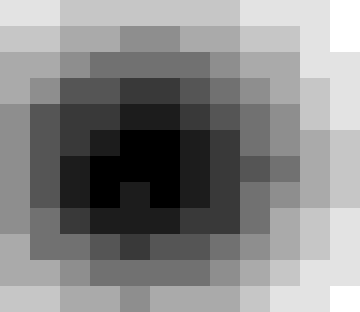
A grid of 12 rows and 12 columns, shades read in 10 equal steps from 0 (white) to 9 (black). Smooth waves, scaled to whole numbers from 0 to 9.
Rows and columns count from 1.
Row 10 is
3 5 5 6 7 6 6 5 4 3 2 1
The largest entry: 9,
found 7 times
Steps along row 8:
up up up down up down down down down down down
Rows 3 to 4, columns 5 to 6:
5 5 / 7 7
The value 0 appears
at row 1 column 12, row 2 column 12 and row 12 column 12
